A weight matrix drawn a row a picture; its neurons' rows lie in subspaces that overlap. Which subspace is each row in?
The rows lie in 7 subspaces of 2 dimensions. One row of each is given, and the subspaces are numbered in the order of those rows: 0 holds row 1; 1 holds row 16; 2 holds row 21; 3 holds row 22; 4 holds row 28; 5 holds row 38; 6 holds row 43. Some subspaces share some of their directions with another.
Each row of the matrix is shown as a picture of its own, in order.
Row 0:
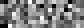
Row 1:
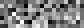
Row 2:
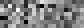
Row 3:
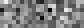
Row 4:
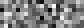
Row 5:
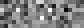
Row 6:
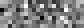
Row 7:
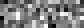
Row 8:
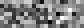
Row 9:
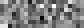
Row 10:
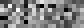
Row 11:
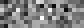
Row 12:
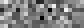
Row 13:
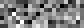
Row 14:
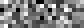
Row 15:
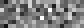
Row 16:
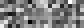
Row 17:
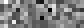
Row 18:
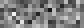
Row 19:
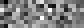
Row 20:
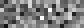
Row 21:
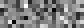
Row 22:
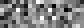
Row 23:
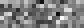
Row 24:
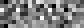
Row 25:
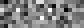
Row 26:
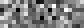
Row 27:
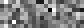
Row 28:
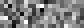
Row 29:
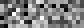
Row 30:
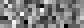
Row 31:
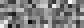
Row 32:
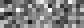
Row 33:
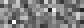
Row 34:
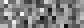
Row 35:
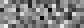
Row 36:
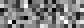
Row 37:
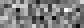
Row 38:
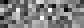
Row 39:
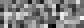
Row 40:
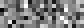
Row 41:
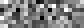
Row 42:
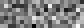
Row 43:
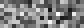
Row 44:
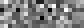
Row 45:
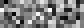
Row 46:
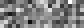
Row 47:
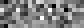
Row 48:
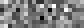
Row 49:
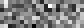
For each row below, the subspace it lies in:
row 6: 2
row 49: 3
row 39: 5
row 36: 2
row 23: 6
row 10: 4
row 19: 3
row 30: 4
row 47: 6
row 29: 0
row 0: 1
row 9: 1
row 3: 0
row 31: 1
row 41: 5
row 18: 0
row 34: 4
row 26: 3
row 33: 2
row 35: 6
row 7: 5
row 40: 2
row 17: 2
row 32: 1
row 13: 0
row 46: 1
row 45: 0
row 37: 3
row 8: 6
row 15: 6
